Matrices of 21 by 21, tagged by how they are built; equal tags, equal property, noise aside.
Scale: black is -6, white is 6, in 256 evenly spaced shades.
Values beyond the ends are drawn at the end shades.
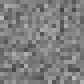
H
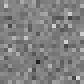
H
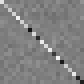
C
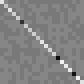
C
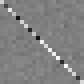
C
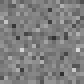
H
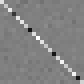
C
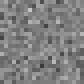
H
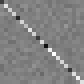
C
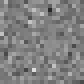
H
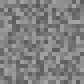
H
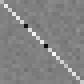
C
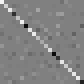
C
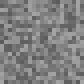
H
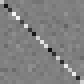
C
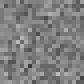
H
